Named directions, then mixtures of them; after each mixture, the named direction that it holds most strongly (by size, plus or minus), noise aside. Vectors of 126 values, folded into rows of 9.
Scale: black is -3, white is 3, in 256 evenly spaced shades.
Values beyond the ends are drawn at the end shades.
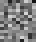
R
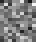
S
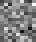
S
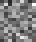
S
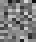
R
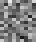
R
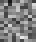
R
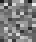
S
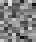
S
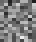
R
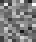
S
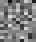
R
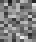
R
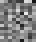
R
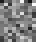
S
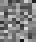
R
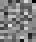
R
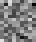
S
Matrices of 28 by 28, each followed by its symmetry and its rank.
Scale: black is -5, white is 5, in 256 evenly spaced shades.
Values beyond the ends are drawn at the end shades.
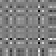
symmetric, rank one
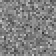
neither, full rank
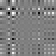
symmetric, rank one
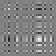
symmetric, rank one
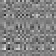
neither, rank three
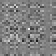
neither, rank three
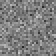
neither, full rank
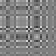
symmetric, rank one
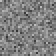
neither, full rank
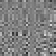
neither, rank three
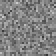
neither, full rank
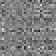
neither, rank five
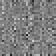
neither, rank five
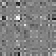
symmetric, rank three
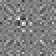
symmetric, rank three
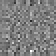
neither, rank five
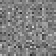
neither, rank five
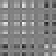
symmetric, rank one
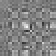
symmetric, rank three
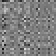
neither, rank three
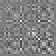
symmetric, rank three
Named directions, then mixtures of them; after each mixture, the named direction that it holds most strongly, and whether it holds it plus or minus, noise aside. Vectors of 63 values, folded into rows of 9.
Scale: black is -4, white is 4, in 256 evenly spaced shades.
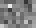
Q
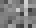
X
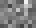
X, plus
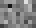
Q, minus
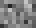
Q, minus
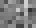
X, plus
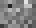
Q, minus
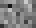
Q, minus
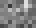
X, plus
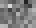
Q, plus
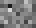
Q, minus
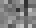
X, minus
